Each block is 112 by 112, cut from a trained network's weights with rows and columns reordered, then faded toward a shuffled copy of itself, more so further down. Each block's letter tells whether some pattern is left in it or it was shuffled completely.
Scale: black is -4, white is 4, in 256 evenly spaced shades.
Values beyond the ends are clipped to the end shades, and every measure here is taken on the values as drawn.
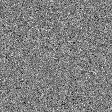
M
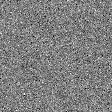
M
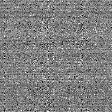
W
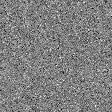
M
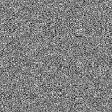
W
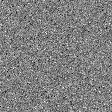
M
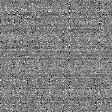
W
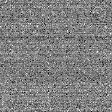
W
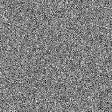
W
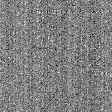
W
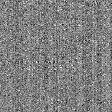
W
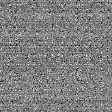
W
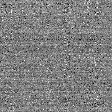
W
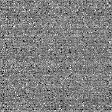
W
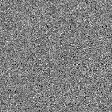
W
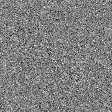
M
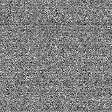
W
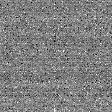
W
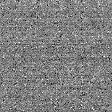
W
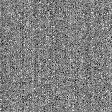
W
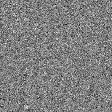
W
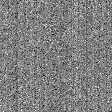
W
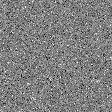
M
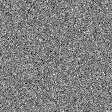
M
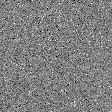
M
